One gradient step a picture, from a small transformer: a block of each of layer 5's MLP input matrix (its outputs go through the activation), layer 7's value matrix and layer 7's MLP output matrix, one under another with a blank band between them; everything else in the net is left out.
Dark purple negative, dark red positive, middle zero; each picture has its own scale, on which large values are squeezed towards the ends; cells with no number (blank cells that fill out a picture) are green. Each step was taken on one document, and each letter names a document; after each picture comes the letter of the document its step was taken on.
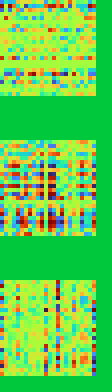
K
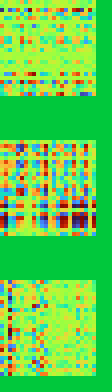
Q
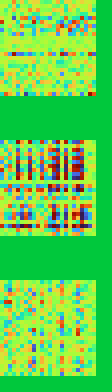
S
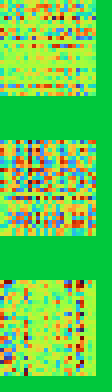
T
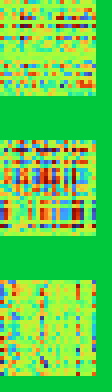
Q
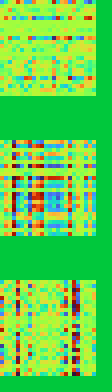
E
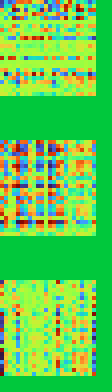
K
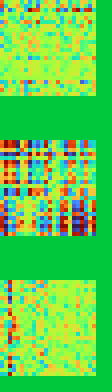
Q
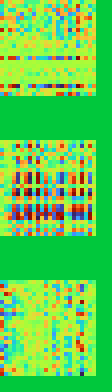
T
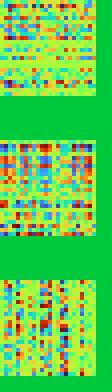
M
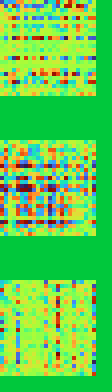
K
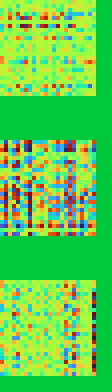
E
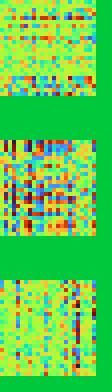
E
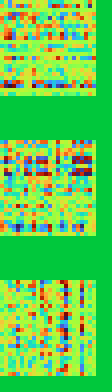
M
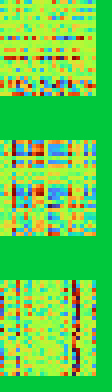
E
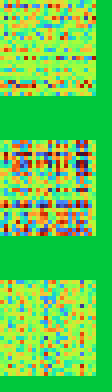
M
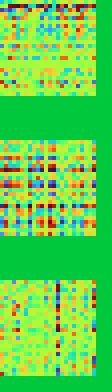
K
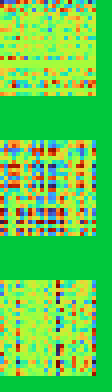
K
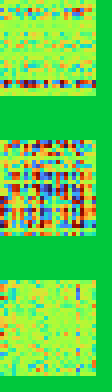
Q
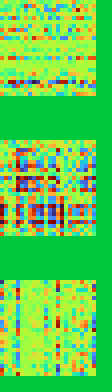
K
